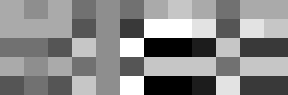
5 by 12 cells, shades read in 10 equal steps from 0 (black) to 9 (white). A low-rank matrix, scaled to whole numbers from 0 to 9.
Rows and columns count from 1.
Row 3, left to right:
4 4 3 7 5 9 0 0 1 7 2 2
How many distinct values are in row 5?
9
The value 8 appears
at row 2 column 9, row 2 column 11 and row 5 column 10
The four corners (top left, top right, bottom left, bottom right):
6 6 3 2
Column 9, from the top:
6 8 1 7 1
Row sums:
65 72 44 68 44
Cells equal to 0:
4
